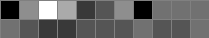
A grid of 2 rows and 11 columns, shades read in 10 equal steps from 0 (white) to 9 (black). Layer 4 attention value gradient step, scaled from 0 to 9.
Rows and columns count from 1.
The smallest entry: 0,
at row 1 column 3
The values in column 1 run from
5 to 9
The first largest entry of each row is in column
1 3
